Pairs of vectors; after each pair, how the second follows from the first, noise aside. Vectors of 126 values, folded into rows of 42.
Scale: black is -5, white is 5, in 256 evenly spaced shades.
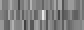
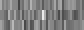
copied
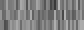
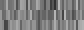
copied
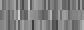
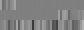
partly zeroed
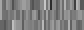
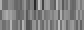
shuffled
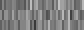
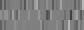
partly zeroed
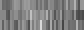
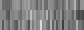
copied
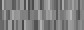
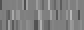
partly zeroed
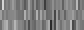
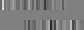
partly zeroed
